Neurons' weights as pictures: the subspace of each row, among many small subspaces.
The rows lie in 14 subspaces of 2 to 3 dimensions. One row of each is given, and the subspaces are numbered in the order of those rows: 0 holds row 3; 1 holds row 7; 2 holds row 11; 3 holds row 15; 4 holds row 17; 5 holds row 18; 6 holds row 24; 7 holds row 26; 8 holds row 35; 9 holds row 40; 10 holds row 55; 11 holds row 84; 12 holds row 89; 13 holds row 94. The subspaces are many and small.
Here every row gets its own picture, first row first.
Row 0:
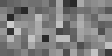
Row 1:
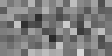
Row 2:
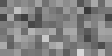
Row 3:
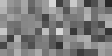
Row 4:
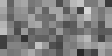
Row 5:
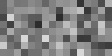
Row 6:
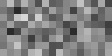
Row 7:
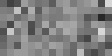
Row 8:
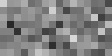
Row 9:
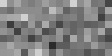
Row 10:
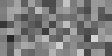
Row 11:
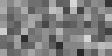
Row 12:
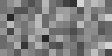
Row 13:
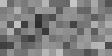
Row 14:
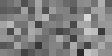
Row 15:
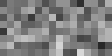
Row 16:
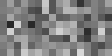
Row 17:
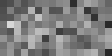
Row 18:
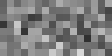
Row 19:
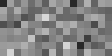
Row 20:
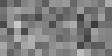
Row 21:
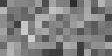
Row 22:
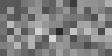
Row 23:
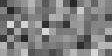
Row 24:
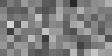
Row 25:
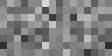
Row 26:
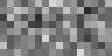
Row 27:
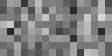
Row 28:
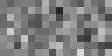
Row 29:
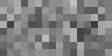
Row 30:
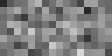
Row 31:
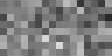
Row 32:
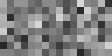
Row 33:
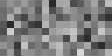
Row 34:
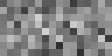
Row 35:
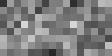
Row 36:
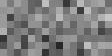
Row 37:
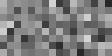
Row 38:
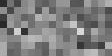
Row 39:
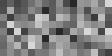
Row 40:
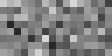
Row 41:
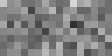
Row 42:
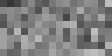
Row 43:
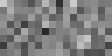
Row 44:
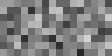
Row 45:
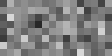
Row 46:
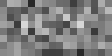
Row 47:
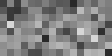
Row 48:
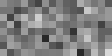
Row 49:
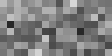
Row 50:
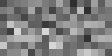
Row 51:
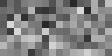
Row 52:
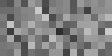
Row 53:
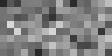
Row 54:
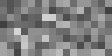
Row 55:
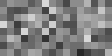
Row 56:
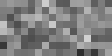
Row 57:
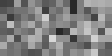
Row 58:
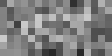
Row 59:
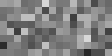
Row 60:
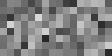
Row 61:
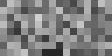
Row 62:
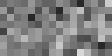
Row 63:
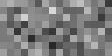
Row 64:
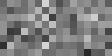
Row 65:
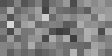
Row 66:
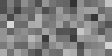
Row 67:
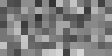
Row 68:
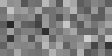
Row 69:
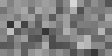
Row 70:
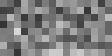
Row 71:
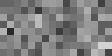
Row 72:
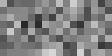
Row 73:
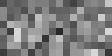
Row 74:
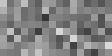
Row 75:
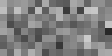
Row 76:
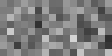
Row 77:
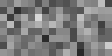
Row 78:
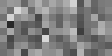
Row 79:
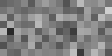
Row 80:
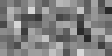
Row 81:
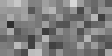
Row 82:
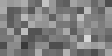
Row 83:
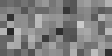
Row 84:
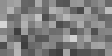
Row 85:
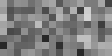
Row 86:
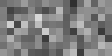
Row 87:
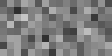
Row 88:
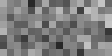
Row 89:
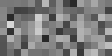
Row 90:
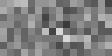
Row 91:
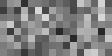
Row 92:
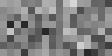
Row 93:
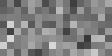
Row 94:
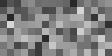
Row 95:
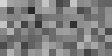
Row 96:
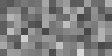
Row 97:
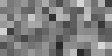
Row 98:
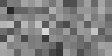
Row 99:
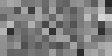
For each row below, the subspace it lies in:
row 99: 1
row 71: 3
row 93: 6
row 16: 0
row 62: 3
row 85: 12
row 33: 0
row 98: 10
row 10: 10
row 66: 13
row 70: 11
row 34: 5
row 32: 12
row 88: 4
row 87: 9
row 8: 9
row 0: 12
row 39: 2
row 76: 2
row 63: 9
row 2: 7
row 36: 4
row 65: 0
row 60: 4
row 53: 9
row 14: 1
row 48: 7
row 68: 10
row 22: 2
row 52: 0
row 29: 13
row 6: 9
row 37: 0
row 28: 2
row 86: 6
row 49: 13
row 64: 10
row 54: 11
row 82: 6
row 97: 3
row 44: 2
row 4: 12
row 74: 1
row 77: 7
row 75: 4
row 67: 11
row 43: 10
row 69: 6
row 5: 12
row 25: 10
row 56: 6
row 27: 1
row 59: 10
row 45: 12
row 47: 13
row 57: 0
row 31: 4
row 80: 5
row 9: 9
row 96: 2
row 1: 5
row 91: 1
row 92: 6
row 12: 4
